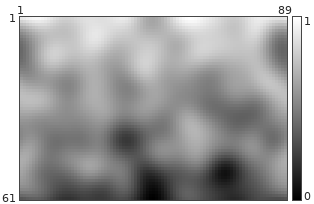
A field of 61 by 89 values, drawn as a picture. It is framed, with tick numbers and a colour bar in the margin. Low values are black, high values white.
The ninth with the lowest average is the bottom middle. The texture varies smoothly and slowly. There are no lone odd cells. Values rise toward the top.
